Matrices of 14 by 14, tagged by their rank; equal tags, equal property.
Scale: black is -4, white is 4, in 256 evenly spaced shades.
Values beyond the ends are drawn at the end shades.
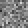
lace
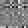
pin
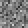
lace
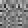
pin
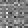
pin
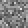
lace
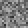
lace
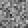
lace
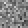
lace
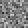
lace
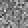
lace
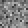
lace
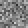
lace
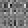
pin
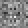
pin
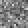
lace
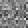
pin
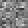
pin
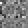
pin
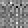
pin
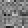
pin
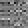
pin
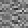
pin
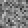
lace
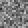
lace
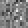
pin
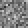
lace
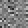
pin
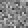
lace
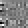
pin
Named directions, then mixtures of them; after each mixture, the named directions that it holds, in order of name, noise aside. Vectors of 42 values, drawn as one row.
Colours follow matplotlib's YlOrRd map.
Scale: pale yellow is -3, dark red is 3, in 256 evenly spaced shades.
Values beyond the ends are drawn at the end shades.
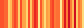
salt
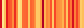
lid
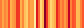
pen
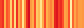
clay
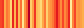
clay, salt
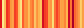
lid, pen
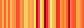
pen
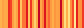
salt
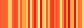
salt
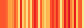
salt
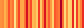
clay, salt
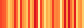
salt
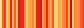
clay, lid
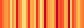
clay, pen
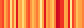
clay, pen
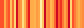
clay, pen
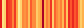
lid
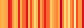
salt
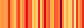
clay, salt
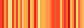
clay, salt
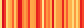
lid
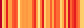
lid, salt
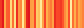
clay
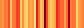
pen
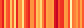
clay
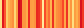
lid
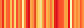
clay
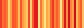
salt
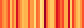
clay, pen
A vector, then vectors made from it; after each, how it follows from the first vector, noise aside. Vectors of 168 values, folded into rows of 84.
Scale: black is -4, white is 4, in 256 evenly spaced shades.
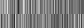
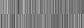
shrunk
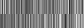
reversed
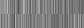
shrunk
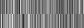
wrapped around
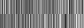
reversed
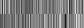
reversed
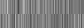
shrunk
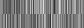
wrapped around
